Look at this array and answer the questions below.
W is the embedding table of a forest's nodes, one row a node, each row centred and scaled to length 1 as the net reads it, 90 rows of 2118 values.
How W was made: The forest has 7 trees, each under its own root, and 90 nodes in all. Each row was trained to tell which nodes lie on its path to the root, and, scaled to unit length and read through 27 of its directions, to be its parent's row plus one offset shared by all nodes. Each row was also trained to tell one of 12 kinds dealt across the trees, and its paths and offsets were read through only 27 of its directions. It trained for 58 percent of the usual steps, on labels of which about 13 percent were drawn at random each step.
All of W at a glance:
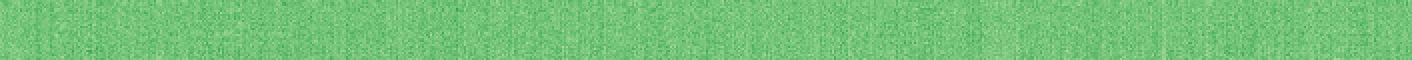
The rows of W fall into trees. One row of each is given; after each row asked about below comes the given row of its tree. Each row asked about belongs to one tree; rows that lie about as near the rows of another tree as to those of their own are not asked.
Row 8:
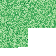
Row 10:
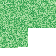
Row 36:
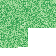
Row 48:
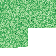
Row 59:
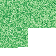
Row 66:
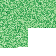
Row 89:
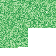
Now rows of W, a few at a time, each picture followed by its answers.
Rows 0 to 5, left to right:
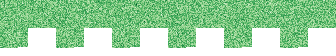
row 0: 48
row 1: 59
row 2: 59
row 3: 59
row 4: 89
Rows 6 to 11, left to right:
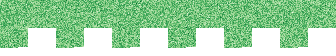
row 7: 89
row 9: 48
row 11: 59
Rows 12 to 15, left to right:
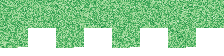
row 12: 36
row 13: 89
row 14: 89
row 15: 10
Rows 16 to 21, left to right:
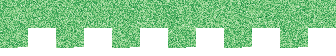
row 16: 48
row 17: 89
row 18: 36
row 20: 48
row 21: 10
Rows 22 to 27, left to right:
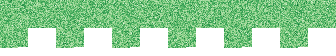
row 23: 66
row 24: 48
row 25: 8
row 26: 89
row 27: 8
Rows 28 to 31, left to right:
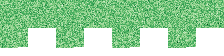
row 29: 89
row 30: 48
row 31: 48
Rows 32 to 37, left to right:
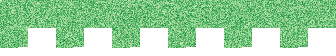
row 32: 59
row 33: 89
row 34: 10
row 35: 66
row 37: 59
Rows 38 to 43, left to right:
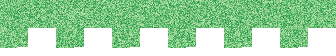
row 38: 66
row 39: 48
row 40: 10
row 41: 10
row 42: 89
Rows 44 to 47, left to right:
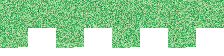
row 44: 10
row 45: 89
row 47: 59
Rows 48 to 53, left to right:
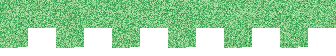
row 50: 48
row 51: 8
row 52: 48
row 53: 36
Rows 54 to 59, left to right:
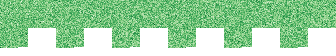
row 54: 48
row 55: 66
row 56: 89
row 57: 10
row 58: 89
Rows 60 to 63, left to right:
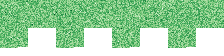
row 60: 89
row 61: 59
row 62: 48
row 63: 8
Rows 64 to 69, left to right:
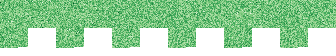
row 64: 48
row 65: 48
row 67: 59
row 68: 48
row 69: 59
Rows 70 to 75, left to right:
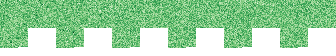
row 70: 59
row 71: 8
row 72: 36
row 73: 36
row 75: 59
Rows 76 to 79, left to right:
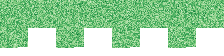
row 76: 8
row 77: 59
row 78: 36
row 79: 59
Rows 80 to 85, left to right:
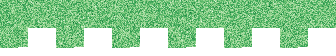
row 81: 8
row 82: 89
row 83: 8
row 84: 59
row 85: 36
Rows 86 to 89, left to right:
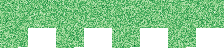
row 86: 36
